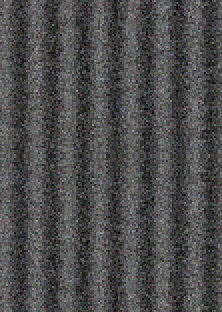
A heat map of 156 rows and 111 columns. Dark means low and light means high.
Histogram: bell-shaped. Seam: none. Mirror symmetry: top to bottom. Average level on the scale: 30%. Slope: none. Stripes: upright, repeating 7 times.
